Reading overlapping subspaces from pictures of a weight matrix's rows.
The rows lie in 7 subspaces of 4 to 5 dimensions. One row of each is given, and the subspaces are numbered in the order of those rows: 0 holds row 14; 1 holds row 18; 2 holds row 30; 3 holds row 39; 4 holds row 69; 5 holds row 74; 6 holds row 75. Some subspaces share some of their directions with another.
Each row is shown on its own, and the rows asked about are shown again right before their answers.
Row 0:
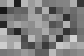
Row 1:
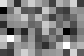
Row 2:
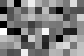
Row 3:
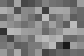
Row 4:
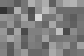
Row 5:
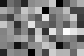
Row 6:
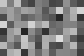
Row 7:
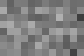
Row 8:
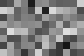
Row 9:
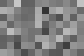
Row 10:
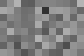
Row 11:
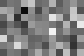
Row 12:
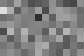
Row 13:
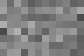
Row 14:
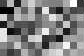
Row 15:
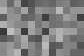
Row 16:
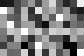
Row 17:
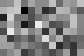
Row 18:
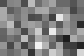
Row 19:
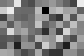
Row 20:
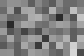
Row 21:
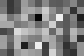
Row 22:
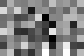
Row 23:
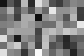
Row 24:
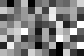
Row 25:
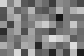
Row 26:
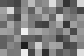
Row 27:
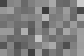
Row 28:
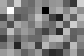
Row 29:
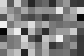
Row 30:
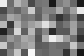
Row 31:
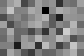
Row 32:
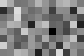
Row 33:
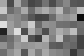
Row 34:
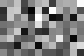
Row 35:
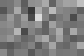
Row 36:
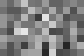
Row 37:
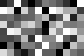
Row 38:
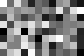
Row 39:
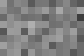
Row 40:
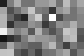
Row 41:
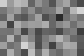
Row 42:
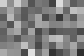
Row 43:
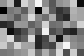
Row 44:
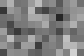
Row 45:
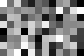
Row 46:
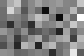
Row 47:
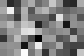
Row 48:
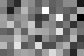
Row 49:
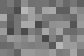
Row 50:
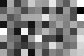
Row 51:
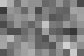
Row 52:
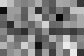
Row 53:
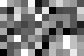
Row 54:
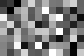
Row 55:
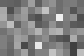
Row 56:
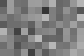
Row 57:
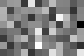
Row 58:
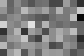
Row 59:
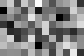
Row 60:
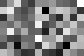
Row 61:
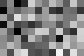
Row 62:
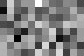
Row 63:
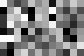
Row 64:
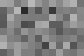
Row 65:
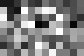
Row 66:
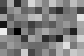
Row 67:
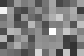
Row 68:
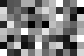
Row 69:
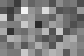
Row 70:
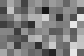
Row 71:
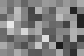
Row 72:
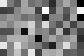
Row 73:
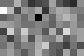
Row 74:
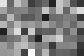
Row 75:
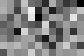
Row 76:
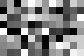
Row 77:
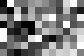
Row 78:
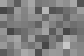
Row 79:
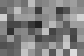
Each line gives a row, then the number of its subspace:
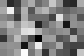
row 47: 0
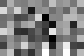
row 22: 2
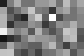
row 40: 6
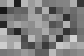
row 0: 3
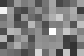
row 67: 4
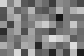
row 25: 2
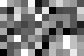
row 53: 1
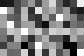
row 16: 0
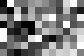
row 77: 0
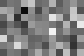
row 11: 4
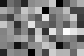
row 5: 5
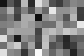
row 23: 1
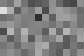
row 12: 6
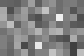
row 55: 1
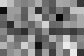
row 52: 2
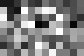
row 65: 4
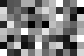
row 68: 5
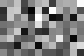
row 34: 6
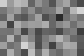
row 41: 2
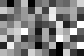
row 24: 1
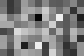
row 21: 2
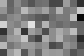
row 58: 5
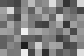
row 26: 0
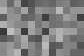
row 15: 2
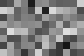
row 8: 1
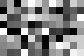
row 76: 0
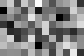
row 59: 1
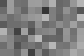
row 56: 5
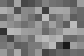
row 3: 2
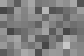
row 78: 1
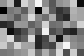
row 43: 1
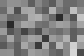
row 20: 4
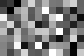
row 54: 6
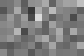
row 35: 6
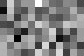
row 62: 1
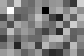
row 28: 0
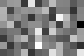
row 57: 1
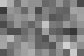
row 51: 6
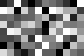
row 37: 4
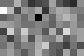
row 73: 6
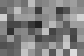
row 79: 3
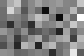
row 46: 3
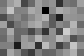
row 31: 5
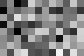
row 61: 2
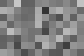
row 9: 6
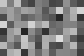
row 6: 5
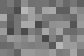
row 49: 4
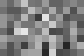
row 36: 2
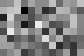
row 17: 4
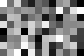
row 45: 2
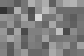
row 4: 6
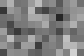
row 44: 5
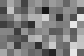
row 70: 2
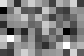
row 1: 6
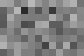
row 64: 4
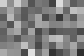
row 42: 5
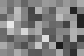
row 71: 4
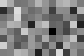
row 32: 4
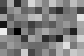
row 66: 2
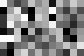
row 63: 6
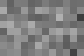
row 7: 3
